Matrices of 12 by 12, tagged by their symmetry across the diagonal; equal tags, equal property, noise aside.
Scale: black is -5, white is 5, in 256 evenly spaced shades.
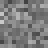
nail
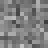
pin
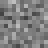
pin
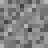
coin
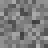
coin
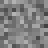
nail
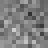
pin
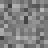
nail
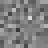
pin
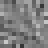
pin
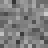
nail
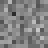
nail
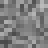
pin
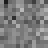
nail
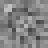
coin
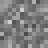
coin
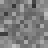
coin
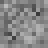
coin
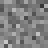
pin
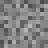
coin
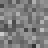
nail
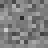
nail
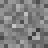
coin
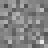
coin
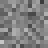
pin
